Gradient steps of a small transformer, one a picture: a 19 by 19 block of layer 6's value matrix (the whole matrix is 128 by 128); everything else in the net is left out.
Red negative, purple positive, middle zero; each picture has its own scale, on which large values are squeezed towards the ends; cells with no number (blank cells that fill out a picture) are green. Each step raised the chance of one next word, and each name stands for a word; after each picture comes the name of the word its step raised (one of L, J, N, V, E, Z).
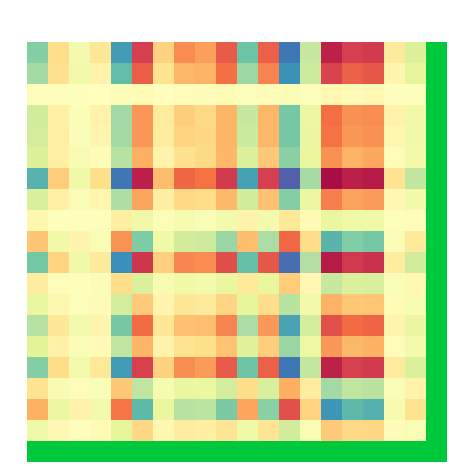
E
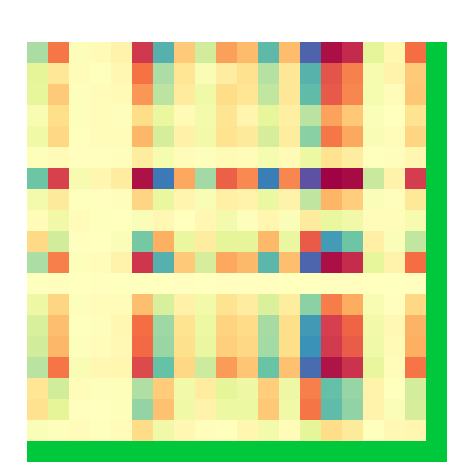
E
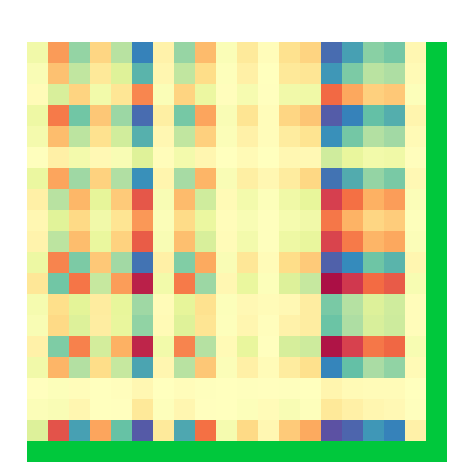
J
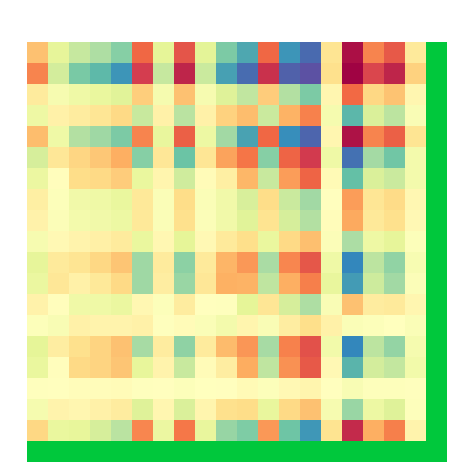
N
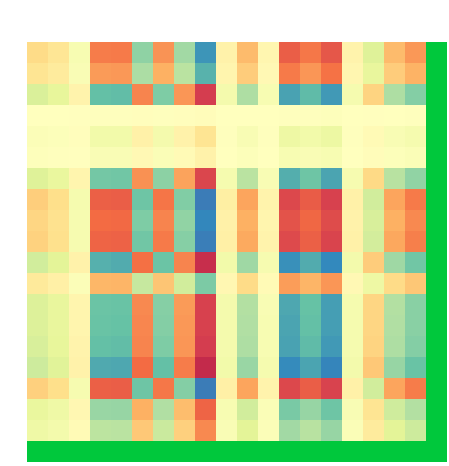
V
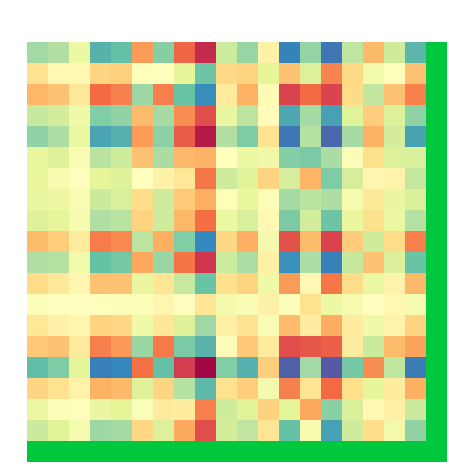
J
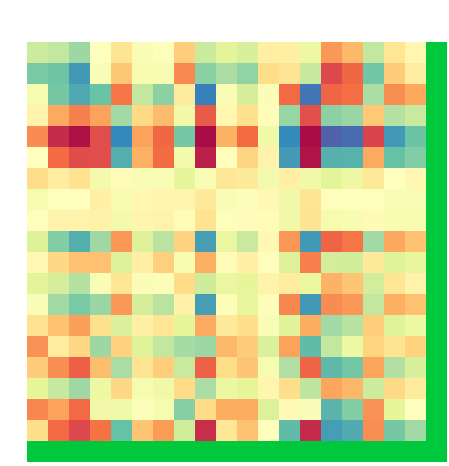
J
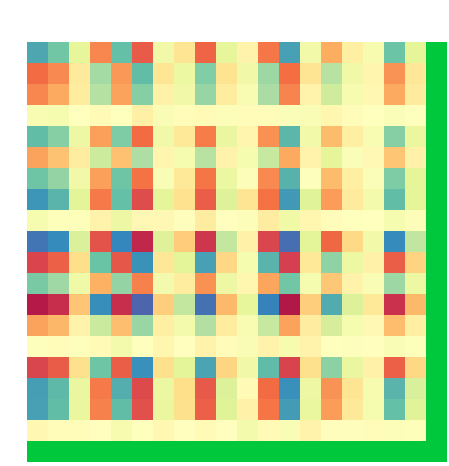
V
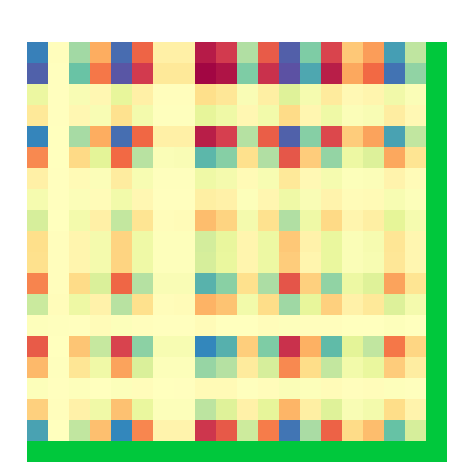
N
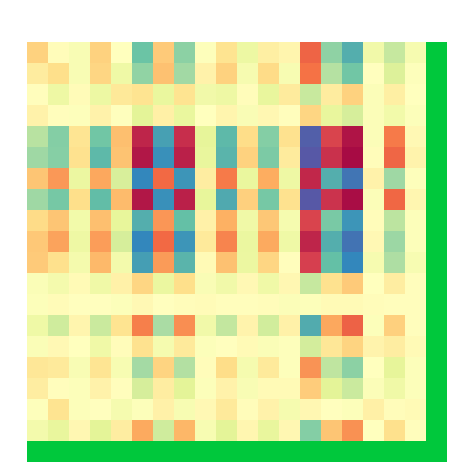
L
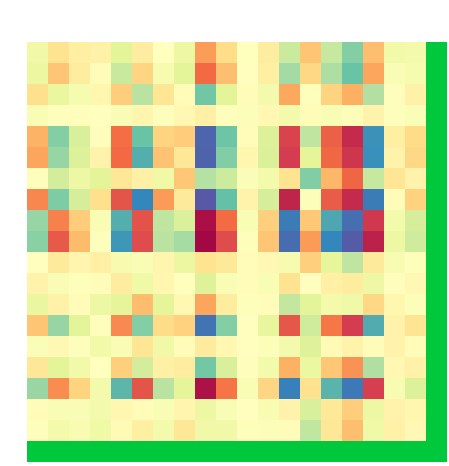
L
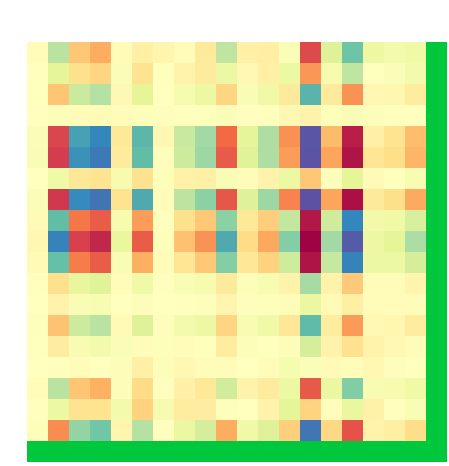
L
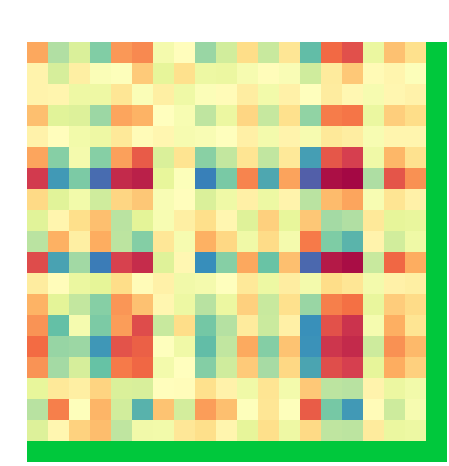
E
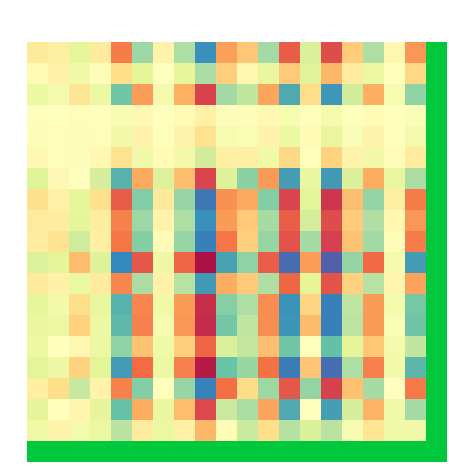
V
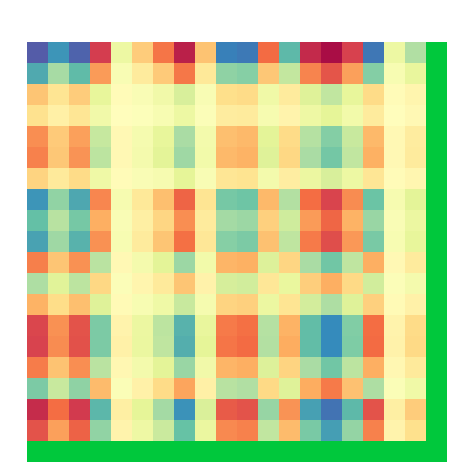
V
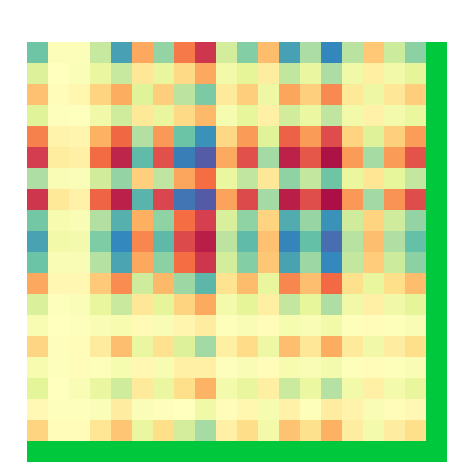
L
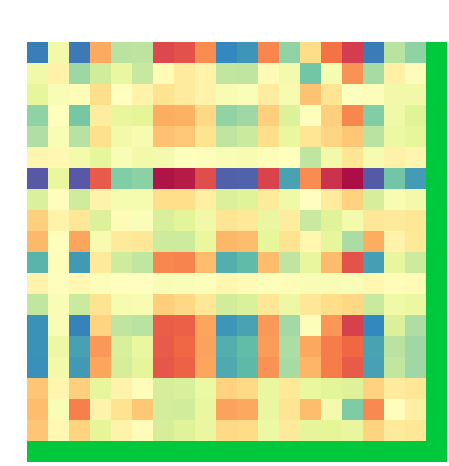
E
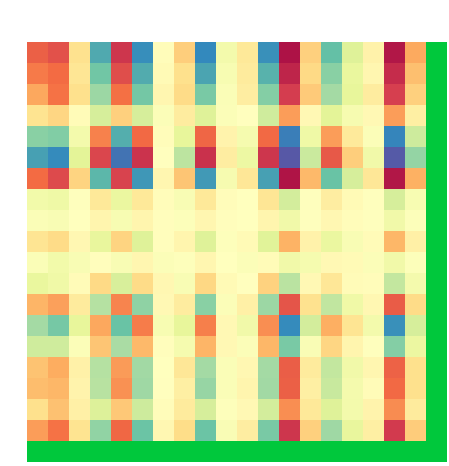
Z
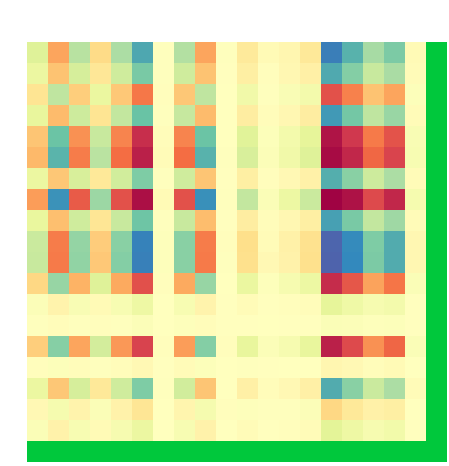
L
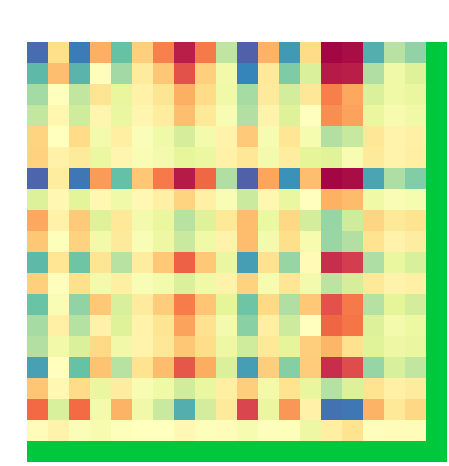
E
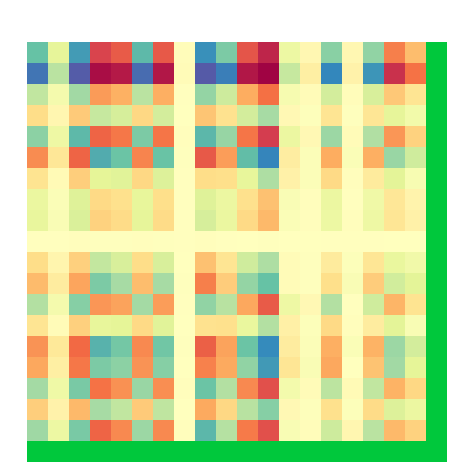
N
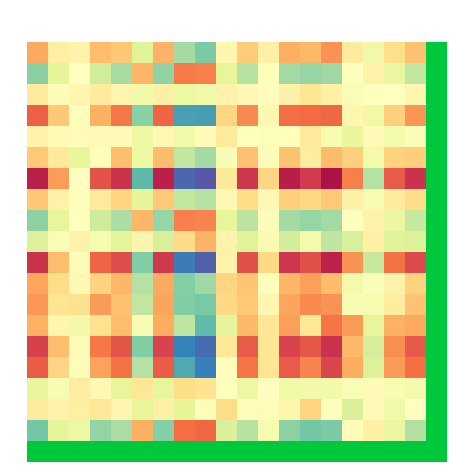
E
